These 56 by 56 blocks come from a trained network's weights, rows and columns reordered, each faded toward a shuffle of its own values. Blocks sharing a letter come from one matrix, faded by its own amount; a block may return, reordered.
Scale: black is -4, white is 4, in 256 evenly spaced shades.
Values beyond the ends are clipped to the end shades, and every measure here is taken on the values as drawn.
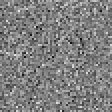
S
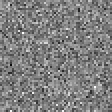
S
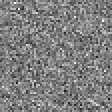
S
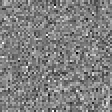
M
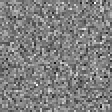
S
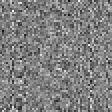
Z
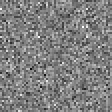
S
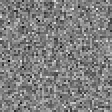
S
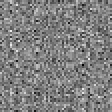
Z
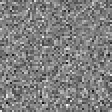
M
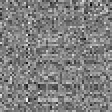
Z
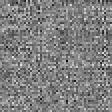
Z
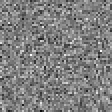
M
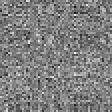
Z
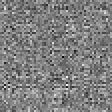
Z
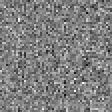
M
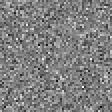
S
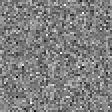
S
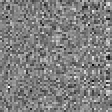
Z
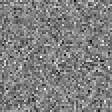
S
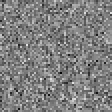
S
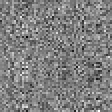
Z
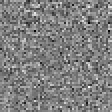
M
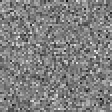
S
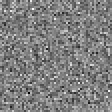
S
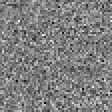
S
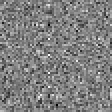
M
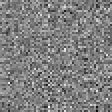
Z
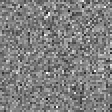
M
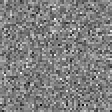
S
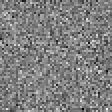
S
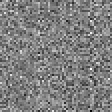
Z
